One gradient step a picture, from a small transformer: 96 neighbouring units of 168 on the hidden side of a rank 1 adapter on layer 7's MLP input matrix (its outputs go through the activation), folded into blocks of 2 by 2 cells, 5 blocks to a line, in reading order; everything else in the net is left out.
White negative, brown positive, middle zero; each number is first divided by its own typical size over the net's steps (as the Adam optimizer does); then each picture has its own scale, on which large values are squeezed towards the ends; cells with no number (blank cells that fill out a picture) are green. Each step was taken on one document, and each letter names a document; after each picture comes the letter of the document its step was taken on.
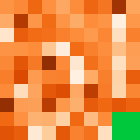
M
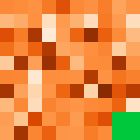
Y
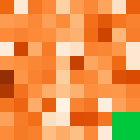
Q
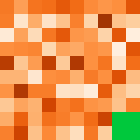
Y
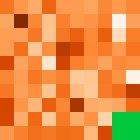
M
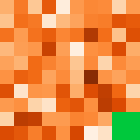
Y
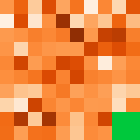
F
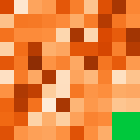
Q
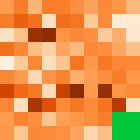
Y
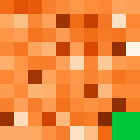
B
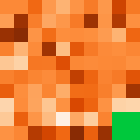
M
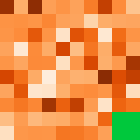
Q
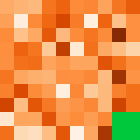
B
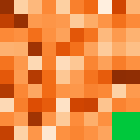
Q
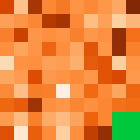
B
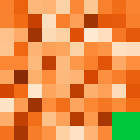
Y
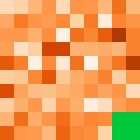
Q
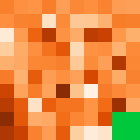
Y
